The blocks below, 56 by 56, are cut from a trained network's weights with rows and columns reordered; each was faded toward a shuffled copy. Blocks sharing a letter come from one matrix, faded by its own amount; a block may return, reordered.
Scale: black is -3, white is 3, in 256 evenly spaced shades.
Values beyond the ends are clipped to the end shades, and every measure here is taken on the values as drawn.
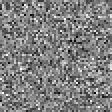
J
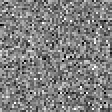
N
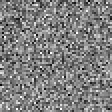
J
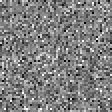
N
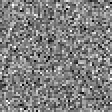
J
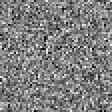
J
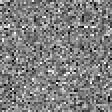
N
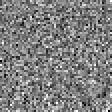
J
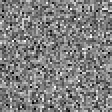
J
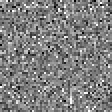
N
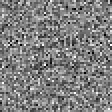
J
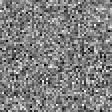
J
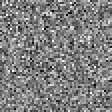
J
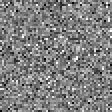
N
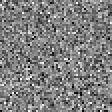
N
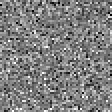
N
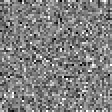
N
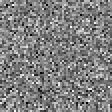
J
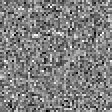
J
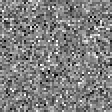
N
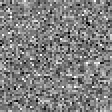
N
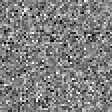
N
